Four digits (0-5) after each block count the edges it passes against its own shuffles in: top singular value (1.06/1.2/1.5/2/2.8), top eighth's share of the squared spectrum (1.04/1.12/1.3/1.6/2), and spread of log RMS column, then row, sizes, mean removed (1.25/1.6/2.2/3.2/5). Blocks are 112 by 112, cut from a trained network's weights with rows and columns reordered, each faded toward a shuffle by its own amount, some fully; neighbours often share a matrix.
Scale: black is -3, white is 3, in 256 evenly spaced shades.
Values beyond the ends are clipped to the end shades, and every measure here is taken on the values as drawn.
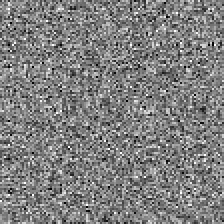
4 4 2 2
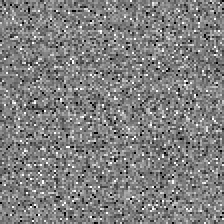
2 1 1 0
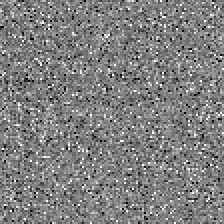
1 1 0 0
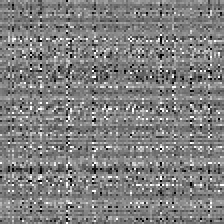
4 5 4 4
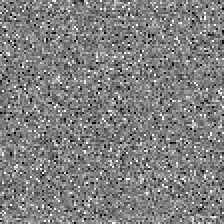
1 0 0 0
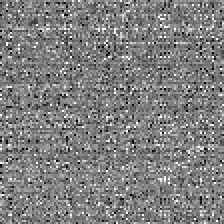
4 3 3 2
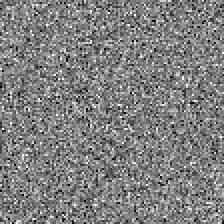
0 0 0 0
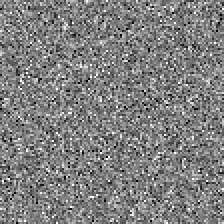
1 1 0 0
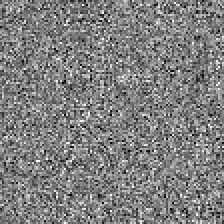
3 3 2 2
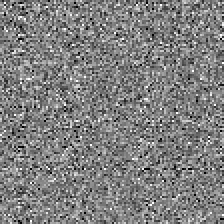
3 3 2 2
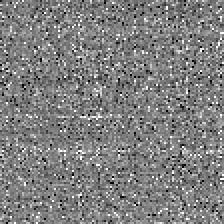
2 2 2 1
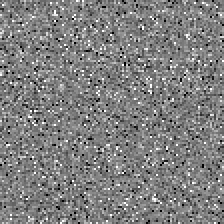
0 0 0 0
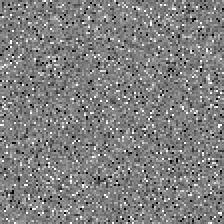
0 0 0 0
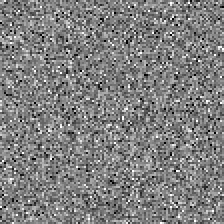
2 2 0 0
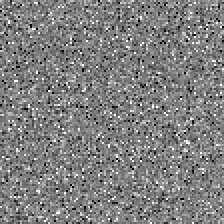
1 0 0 0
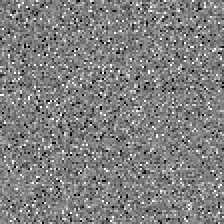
0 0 0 0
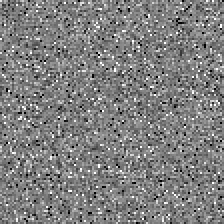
1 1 0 0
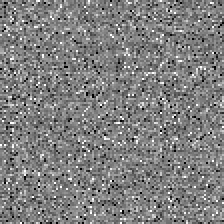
2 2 1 1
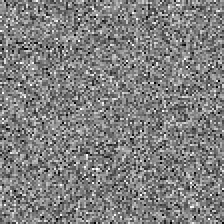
1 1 0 0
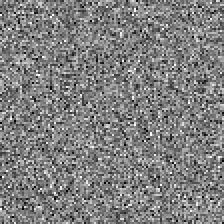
3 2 0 0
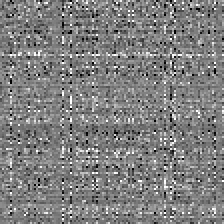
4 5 4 3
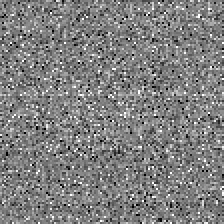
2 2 1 1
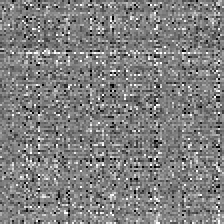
3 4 4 3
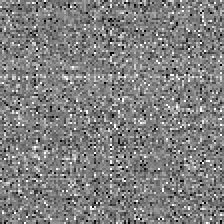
2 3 3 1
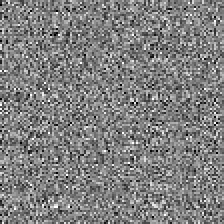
4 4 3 2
